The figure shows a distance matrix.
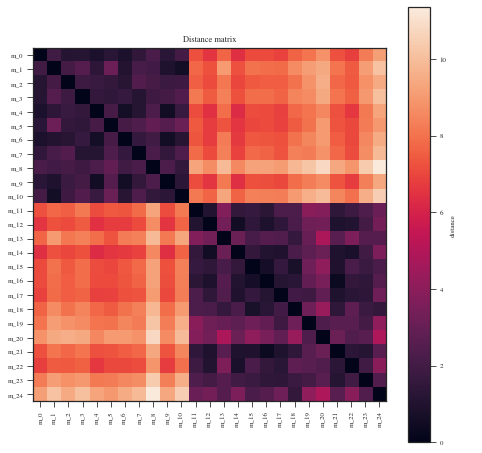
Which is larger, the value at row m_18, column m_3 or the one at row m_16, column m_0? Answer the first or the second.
the first
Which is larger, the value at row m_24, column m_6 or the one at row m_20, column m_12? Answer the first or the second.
the first
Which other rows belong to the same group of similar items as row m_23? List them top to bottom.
m_11, m_12, m_13, m_14, m_15, m_16, m_17, m_18, m_19, m_20, m_21, m_22, m_24
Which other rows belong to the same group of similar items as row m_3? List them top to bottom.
m_0, m_1, m_2, m_4, m_5, m_6, m_7, m_8, m_9, m_10
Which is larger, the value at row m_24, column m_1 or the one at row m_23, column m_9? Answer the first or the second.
the first
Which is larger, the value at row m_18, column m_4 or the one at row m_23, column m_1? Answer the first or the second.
the second
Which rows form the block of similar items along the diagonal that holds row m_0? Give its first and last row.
m_0 to m_10
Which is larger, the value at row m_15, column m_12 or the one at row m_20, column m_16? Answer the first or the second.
the second
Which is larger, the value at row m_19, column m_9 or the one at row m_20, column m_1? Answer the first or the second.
the second
